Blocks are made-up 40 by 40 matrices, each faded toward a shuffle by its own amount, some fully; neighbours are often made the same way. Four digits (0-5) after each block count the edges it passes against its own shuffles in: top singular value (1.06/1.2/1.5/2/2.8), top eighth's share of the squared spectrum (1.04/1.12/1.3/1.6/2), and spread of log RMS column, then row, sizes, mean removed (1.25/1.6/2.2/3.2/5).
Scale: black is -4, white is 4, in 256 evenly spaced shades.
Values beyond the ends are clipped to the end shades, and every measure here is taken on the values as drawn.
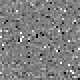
0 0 0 0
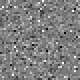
0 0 0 0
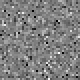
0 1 0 0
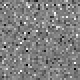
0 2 0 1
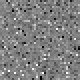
1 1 0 0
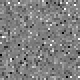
0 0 0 0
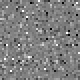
1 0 0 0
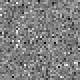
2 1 0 0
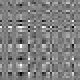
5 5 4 3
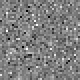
0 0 0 0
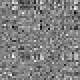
4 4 2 2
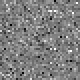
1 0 0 0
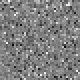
0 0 0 0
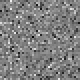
0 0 0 0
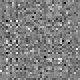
4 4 2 2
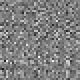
4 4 2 2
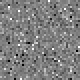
0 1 0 0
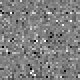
2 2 0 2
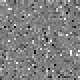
1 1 0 0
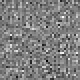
3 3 2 2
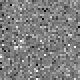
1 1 0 0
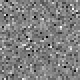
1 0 0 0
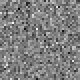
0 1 0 0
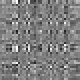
4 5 3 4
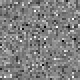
2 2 1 0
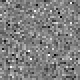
1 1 0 0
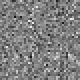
3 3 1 1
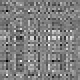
4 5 3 3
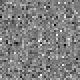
3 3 0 1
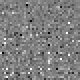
2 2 1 2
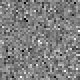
2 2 0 0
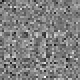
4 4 2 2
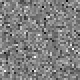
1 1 0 0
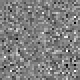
1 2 2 1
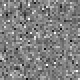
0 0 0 0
